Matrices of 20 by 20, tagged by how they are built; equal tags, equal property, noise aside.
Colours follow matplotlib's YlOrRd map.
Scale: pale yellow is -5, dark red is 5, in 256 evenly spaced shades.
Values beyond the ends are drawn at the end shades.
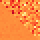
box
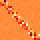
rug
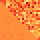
box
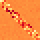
rug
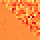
box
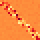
rug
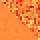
box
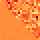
box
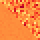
box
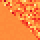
box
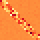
rug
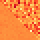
box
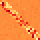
rug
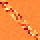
rug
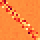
rug
